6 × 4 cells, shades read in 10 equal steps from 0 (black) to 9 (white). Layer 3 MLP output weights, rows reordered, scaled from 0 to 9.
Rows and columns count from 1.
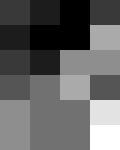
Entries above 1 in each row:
2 1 3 4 4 4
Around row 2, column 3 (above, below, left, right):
0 5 0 6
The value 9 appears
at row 6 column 4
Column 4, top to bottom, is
2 6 5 3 8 9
